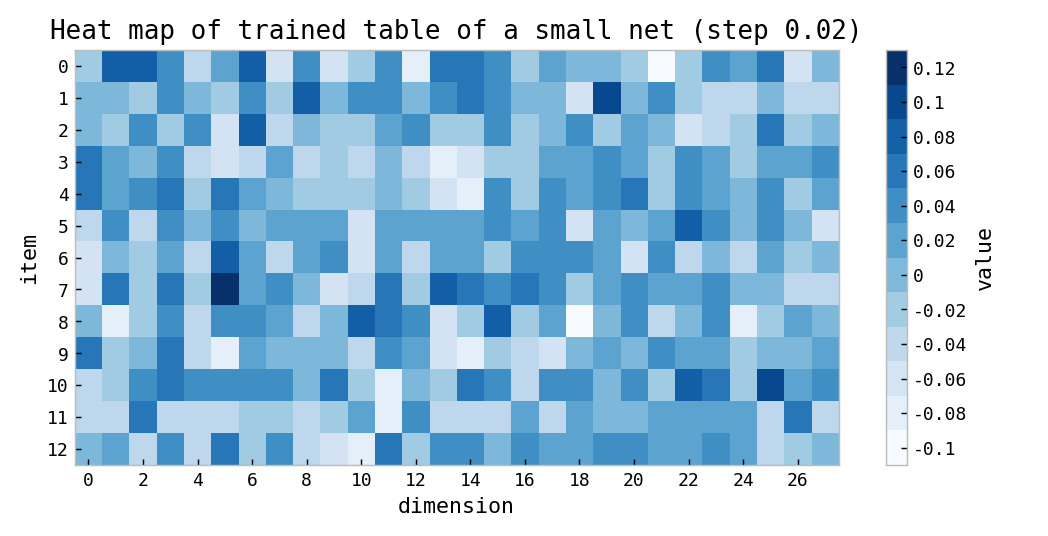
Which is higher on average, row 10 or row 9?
row 10
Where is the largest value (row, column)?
7 5
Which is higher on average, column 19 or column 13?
column 19
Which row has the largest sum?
10
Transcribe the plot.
Title: Heat map of trained table of a small net (step 0.02)
x-axis: dimension, ticks 0 2 4 6 8 10 12 14 16 18 20 22 24 26
y-axis: item, ticks 0 1 2 3 4 5 6 7 8 9 10 11 12 (0 at the top)
Colour bar: value, ticks -0.1 -0.08 -0.06 -0.04 -0.02 0 0.02 0.04 0.06 0.08 0.1 0.12
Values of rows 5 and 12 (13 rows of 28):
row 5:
-0.04 0.04 -0.04 0.04 0 0.04 0 0.02 0.02 0.02 -0.06 0.02 0.02 0.02 0.02 0.04 0.02 0.04 -0.06 0.02 0 0.02 0.08 0.04 0 0.04 0 -0.06
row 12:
0 0.02 -0.04 0.04 -0.04 0.06 -0.02 0.04 -0.04 -0.06 -0.08 0.06 -0.02 0.04 0.04 0 0.04 0.02 0.02 0.04 0.04 0.02 0.02 0.04 0.02 -0.04 -0.02 0
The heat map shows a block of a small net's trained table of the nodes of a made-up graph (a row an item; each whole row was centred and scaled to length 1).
